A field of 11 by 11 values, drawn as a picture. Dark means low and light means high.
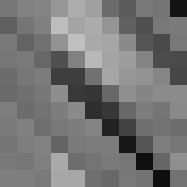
Seam: vertical, 30% of the way across, the left part calmer. Ninth with the highest average: top middle. Mirror symmetry: none. Grain: diagonal, down to the right.
